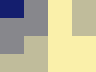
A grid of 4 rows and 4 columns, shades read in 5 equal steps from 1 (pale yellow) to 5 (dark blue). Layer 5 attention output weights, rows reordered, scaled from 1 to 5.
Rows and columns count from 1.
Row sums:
11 9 7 6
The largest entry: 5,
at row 1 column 1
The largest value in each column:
5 3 1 2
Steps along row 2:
same down up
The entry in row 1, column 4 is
2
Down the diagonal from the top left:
5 3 1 1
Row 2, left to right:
3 3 1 2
